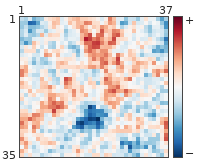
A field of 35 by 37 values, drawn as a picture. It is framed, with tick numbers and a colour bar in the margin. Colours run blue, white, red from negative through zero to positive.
Ninth with the lowest average: bottom middle. Histogram: bell-shaped. Odd rows or columns: none. Ninth with the highest average: top middle. Grain: blotchy.
